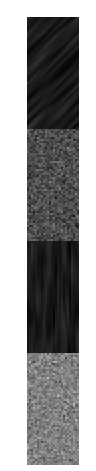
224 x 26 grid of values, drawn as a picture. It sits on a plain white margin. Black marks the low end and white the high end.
It is made of 4 by 1 panels. Panel 1,1: very low, slanting up to the right, faint in contrast. Panel 2,1: low, fine-grained. Panel 3,1: very low, streaked downward, faint in contrast. Panel 4,1: middling, fine-grained.
